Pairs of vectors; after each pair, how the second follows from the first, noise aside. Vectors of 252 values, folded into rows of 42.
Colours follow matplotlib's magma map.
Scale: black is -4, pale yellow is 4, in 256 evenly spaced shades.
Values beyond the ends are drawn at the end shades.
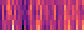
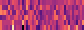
sign-scrambled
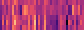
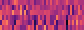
sign-scrambled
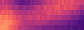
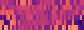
sign-scrambled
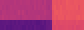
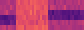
wrapped around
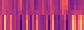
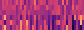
sign-scrambled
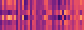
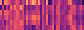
wrapped around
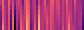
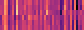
wrapped around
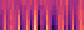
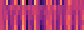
wrapped around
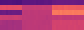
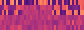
sign-scrambled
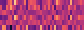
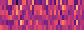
wrapped around
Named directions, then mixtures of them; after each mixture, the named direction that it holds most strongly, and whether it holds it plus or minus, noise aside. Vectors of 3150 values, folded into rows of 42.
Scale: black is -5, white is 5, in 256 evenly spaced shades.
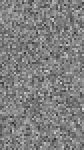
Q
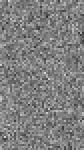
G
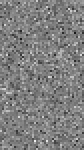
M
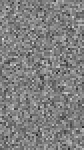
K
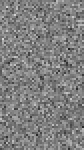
K, plus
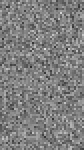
K, minus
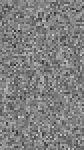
K, minus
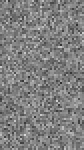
G, minus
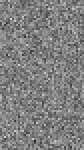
G, plus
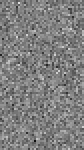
K, minus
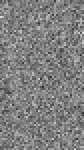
M, minus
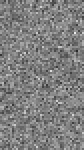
Q, minus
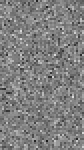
M, minus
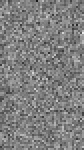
G, minus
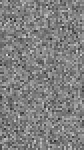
G, minus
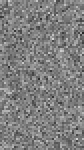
M, plus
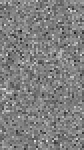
M, plus
